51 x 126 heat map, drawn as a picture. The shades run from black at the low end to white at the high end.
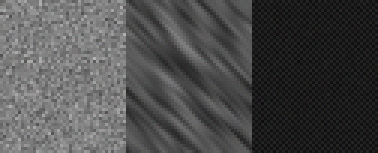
The table splits into one row of 3 panels. Panel 1,1: middling, fine-grained. Panel 1,2: low, slanting down to the right. Panel 1,3: very low, checkered, faint in contrast.
